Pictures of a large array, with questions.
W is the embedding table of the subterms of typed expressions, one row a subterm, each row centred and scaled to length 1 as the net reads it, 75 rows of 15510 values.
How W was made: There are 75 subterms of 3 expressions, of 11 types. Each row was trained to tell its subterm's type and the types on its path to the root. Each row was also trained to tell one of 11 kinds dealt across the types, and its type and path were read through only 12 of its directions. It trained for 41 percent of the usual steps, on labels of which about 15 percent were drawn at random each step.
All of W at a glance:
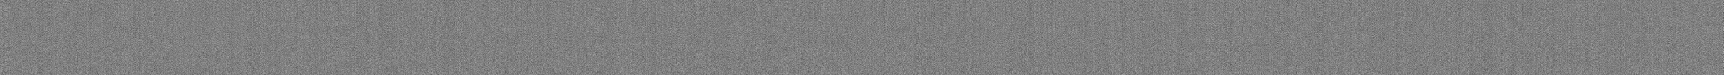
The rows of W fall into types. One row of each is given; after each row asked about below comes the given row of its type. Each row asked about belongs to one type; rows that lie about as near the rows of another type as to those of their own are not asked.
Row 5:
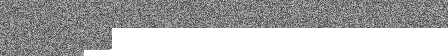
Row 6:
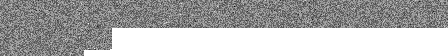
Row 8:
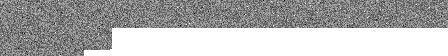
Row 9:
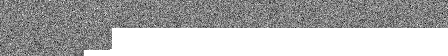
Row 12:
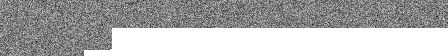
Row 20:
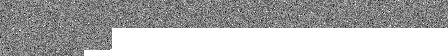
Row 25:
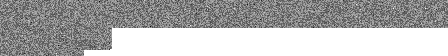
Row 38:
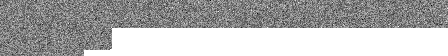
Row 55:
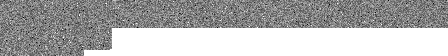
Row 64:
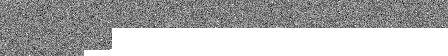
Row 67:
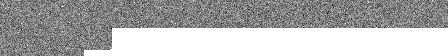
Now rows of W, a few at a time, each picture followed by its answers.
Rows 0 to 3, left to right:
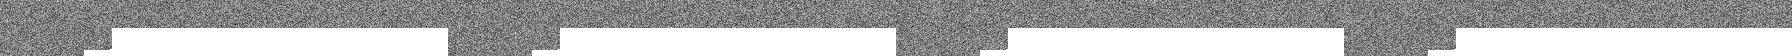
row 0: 55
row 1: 12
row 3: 55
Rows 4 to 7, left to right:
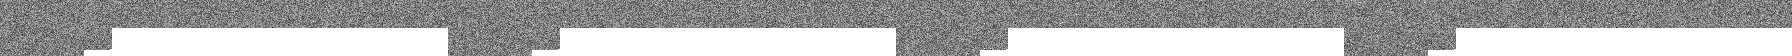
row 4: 5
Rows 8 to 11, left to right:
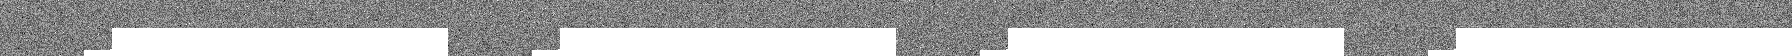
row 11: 12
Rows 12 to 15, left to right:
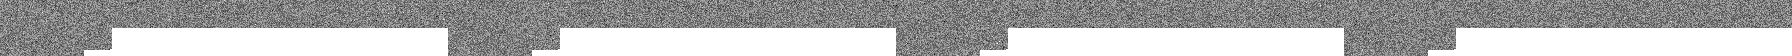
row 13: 6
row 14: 8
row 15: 6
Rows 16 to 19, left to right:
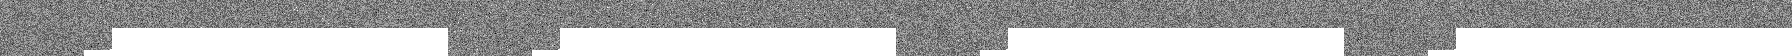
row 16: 12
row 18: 5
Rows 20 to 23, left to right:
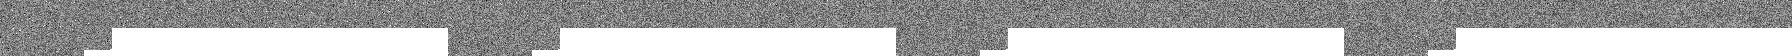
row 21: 6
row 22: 55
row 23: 5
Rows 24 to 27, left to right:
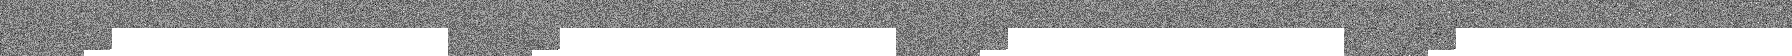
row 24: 38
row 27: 55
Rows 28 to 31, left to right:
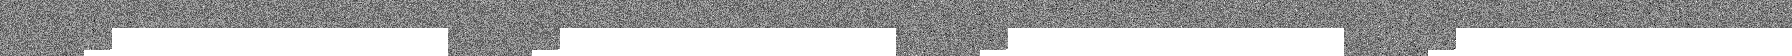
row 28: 8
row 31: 20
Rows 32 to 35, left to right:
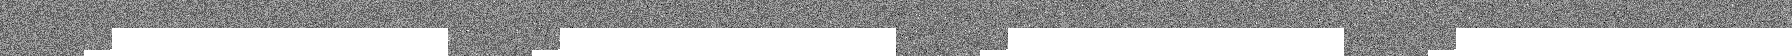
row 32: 8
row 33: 6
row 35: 6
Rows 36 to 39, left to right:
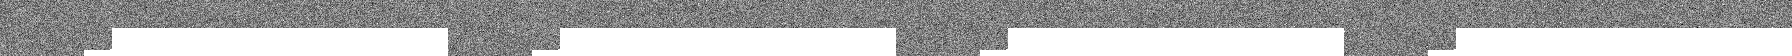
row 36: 67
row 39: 12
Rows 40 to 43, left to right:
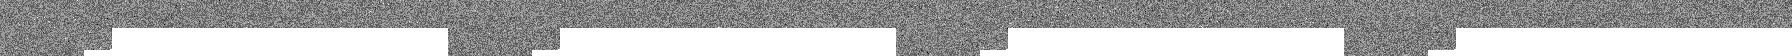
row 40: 20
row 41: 67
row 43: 67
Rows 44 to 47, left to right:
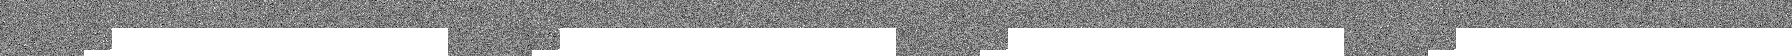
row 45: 38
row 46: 8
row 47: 20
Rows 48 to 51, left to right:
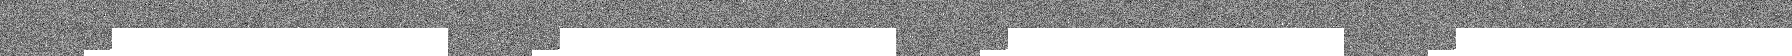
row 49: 55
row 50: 67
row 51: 38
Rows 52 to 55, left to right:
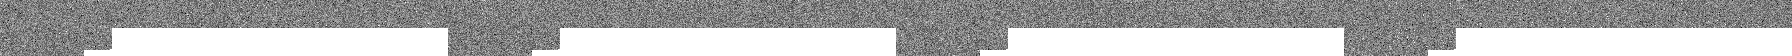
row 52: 12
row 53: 25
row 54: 5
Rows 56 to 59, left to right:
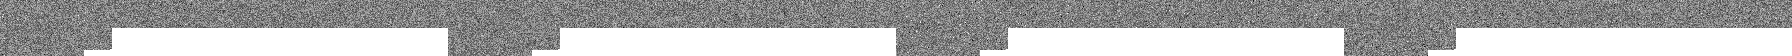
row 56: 6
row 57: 5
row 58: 6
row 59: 25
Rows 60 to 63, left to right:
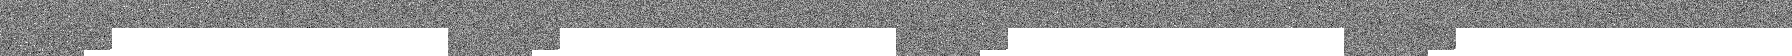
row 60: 25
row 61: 55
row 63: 38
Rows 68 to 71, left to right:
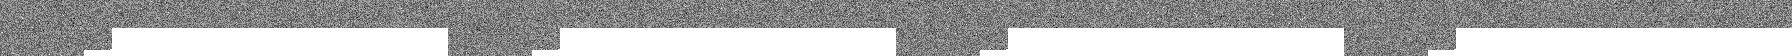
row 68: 8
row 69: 25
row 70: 8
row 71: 20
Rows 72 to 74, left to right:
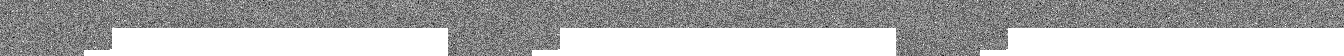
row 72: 12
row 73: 12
